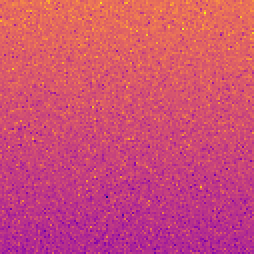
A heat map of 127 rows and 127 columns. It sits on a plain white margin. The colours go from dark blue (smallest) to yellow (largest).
The field climbs toward the top. There are no regular stripes. No single row or column stands out from its neighbours. The values follow a bell shape. Fine speckle covers the field.
